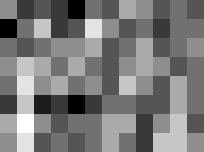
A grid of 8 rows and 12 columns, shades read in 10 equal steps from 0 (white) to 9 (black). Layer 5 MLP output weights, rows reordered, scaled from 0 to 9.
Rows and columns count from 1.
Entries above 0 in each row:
12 12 12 12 12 12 11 12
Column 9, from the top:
4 5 3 3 4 6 7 7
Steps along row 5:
down up down up down up down up up down up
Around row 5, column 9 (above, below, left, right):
3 6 2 6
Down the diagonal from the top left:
4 5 5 5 5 7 3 5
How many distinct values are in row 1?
6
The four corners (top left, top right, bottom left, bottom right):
4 6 4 4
